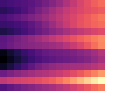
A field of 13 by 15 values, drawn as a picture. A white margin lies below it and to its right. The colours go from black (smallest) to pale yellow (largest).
The bottom right is the ninth with the highest average. The field climbs toward the right. Streaks run across, left to right. The top right is the smoothest part.
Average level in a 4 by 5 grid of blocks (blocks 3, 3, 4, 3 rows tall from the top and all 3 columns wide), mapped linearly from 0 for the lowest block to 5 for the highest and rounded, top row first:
11234 | 11234 | 01223 | 23345
